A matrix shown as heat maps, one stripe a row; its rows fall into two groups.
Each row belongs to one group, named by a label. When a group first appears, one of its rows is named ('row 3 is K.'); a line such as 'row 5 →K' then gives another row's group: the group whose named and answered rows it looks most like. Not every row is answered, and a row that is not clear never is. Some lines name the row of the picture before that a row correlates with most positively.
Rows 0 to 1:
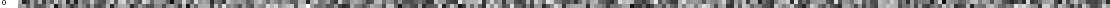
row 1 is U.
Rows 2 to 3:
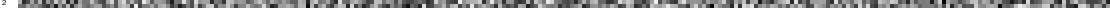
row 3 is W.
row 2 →U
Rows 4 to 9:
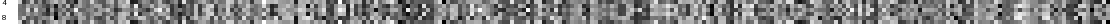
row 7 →W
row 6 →W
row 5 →W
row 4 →U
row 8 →U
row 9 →U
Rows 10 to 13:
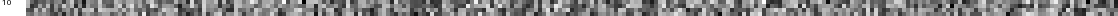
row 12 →W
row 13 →W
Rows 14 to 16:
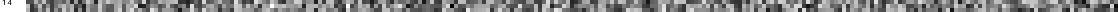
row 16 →U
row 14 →W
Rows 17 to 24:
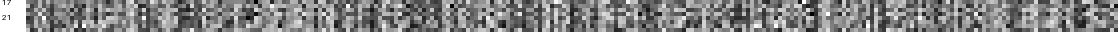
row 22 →W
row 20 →U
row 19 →W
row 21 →W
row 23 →W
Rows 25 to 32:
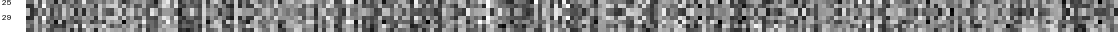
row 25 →W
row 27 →U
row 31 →W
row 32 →W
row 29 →W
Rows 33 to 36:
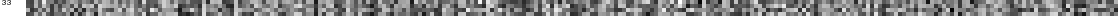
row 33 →W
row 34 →W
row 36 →W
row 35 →U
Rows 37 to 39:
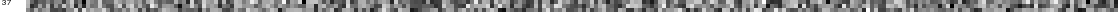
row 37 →U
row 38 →U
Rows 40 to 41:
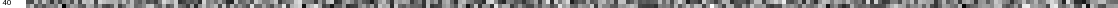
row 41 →U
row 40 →W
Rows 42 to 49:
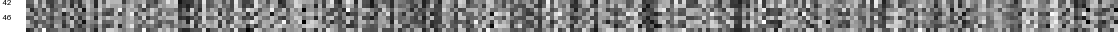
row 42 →W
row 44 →U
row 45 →U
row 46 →W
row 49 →W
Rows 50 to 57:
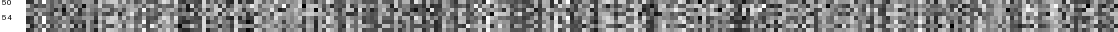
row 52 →W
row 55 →W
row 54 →W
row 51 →U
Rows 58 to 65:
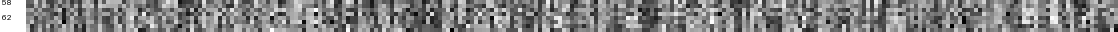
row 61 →W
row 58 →W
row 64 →U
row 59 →W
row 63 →U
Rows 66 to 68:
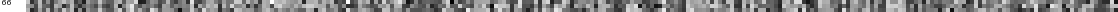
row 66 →U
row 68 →U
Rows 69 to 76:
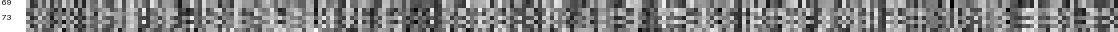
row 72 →W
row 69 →U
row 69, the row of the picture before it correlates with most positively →68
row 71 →W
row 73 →U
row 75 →U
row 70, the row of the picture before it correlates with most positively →68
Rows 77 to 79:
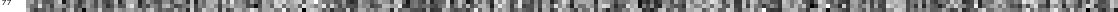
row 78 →U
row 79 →U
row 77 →U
